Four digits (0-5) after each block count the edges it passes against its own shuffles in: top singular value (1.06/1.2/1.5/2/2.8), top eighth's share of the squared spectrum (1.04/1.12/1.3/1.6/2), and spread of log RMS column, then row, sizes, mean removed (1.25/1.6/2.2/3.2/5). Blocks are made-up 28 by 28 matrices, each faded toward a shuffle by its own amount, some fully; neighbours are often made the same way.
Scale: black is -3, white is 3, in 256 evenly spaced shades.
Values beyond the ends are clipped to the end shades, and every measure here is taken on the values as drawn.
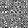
3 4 1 2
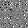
3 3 0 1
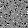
0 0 0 0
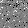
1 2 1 0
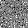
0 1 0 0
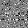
3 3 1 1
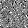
1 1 0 0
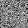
3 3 1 0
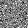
1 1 0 0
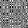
4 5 3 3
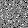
0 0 0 0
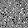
2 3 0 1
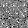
2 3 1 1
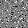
1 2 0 1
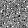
0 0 0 0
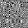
3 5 2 2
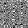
3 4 2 1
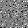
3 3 1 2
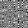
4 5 3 2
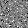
0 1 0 0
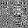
3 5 2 2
